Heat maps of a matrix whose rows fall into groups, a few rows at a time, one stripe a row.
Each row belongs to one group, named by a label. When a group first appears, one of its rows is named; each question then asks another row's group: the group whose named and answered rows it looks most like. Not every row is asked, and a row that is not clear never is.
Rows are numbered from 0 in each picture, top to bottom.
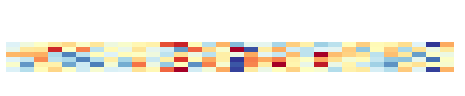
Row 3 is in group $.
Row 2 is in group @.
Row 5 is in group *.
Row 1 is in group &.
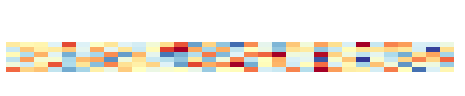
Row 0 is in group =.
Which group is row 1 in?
*
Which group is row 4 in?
&
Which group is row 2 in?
$
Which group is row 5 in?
@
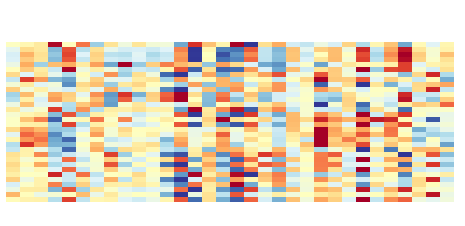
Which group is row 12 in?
&
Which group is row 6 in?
$
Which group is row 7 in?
@
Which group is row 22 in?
$
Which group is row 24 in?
$
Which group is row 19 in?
@
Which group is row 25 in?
=
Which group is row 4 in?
*
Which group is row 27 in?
$
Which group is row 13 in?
&
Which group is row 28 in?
&
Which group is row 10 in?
*
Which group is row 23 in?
=
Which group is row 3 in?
=
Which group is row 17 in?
@
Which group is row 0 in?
&
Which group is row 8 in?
&
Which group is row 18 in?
@
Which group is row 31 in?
=
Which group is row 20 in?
@
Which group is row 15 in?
@
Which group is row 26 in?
&
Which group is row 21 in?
&
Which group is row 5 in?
=
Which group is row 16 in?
=
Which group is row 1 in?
=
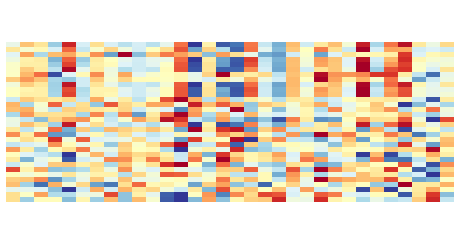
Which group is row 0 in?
=
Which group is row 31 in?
$
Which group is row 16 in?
=
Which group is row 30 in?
$
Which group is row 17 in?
&
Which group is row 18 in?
@
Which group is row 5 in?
=
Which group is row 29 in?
&
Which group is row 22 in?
&
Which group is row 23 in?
&
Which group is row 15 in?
*
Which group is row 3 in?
=
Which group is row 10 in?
=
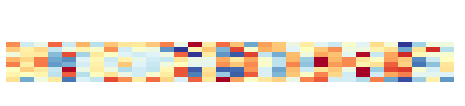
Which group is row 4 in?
@
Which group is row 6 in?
=
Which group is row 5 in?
=
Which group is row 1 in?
$
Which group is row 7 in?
&
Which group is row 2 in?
=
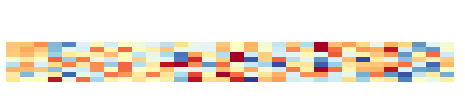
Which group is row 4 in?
*
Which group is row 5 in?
@
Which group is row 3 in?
&
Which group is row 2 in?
$
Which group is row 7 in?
&
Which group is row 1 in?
@
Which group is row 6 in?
&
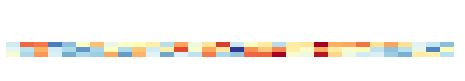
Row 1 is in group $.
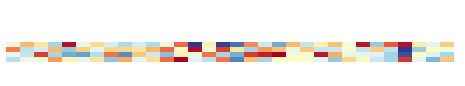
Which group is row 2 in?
$
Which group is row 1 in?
&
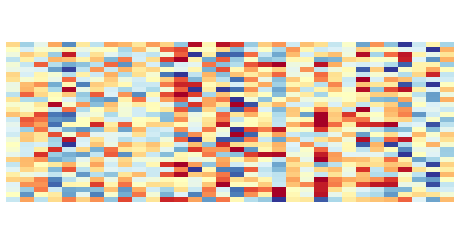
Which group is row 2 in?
=
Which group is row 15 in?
@
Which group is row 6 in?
$
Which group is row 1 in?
*
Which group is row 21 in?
&
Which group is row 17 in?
$
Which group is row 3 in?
*
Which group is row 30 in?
$
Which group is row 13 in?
=
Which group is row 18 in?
&
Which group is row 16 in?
@
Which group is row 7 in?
=
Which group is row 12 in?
&
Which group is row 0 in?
&
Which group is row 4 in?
$
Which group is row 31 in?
*
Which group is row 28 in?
@
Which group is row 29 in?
$
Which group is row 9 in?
=
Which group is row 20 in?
&
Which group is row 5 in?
&
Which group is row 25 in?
=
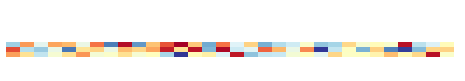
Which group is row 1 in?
&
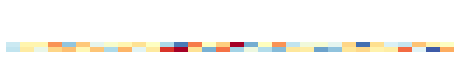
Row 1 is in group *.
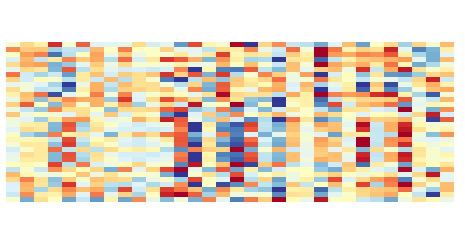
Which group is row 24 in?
&
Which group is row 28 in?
=
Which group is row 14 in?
$
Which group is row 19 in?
=
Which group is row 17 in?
=
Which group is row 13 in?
*
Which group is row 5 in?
=
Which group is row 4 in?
@
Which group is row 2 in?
@
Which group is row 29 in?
*
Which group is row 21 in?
&
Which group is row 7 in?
$
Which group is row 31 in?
$
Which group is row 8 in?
&
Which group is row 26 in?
$
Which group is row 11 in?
*
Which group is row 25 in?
*
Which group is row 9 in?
&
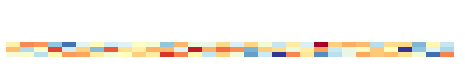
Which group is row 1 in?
&
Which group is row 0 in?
@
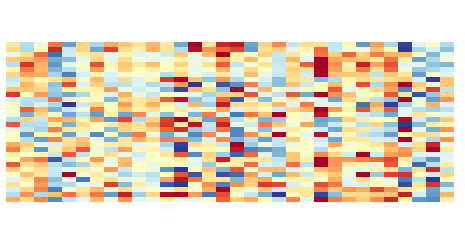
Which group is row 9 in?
$
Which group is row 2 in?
@
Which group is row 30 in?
*
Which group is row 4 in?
@
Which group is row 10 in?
@
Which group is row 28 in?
$
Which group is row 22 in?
=
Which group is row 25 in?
$
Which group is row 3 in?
@
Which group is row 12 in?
&
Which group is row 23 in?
@
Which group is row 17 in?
*
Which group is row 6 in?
@
